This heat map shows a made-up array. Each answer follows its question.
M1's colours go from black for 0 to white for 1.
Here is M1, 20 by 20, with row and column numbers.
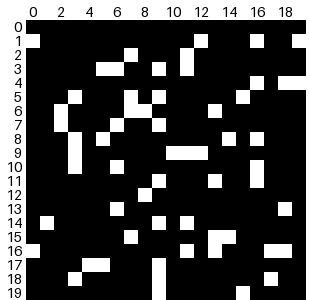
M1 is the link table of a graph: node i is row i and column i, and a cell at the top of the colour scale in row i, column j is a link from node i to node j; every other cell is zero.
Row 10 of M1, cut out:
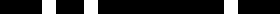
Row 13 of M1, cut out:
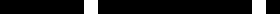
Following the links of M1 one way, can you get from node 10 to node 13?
yes
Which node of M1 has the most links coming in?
node 9
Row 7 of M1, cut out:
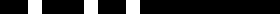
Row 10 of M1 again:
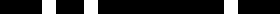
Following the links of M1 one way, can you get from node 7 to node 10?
yes
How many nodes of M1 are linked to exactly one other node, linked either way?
0
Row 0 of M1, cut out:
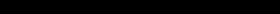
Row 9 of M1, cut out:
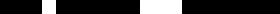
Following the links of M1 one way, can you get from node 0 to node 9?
no
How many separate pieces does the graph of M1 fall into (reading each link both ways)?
1
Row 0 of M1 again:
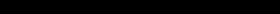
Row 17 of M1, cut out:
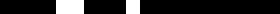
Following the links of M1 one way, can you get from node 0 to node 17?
no
